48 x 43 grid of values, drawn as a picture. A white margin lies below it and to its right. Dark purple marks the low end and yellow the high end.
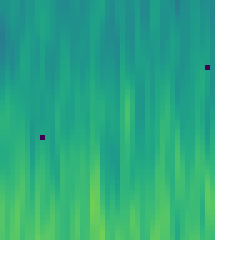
Lone odd cells: 2, each lower than its neighbours. Grain: streaks running down. Slope: up to the bottom. Histogram: heavy tails on both sides.
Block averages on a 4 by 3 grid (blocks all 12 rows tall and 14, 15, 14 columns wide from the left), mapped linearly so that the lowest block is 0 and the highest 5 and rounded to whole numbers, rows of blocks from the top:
000
121
333
555
